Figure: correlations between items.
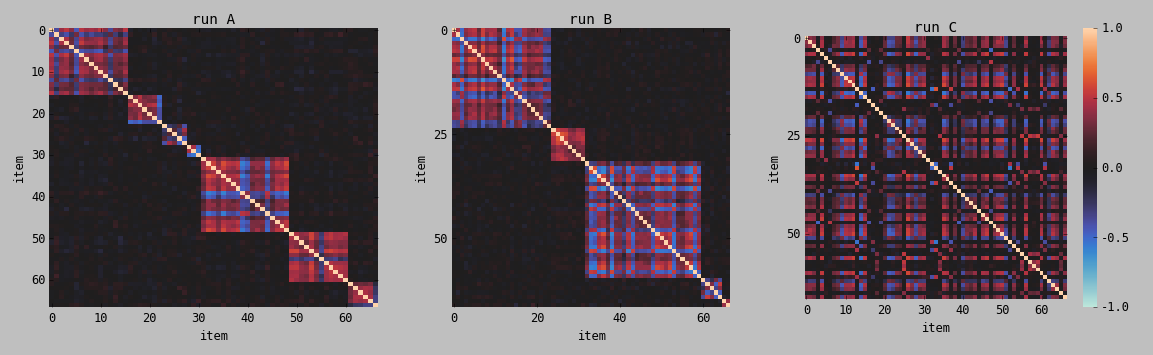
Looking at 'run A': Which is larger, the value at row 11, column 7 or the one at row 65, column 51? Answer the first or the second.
the first
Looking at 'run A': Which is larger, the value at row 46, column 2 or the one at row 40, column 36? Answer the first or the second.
the first
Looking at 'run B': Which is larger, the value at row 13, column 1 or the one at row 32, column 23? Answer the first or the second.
the first
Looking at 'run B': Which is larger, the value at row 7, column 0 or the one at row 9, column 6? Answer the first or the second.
the first
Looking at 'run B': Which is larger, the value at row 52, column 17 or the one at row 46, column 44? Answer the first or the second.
the second
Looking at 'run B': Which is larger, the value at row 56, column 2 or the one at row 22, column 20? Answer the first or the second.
the first
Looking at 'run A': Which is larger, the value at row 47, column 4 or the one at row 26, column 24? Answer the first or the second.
the first
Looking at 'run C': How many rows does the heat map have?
67
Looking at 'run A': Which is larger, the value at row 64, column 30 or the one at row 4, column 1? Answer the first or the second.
the first
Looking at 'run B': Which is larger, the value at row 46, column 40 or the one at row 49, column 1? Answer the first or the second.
the first
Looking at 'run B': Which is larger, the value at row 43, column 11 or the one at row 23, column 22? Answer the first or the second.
the second
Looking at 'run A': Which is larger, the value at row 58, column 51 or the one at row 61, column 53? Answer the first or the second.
the first
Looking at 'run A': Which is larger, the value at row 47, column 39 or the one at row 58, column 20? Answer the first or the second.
the second
